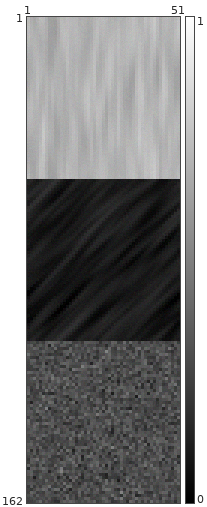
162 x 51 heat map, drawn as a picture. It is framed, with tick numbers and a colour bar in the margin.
The table splits into 3 rows of 1 panel. Panel 1,1: high, streaked downward, faint in contrast. Panel 2,1: very low, slanting up to the right, faint in contrast. Panel 3,1: low, fine-grained.
